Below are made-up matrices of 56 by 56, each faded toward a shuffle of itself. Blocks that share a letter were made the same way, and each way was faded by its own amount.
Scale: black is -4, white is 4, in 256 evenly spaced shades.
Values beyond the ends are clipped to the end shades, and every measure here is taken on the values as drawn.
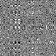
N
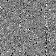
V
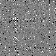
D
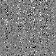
D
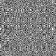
N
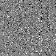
V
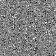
V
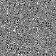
V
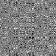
N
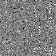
V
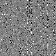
V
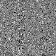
V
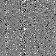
D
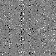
D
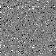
D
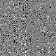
D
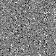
V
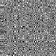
N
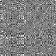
N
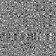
N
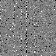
D
